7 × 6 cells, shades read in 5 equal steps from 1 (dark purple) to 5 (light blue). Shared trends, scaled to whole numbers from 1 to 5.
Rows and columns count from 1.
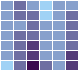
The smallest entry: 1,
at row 7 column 3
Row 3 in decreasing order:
4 4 4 4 3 3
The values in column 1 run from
4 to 5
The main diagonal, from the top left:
4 3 3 4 4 2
